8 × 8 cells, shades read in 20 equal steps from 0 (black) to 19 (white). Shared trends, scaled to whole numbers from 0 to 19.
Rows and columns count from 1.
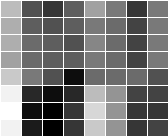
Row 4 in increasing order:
5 7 7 8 8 9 9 12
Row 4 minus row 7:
-7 7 7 3 -7 -3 1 5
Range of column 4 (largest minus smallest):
6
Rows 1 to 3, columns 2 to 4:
6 4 7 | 7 6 7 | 8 7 6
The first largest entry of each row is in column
1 1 1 1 1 1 1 1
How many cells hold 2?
1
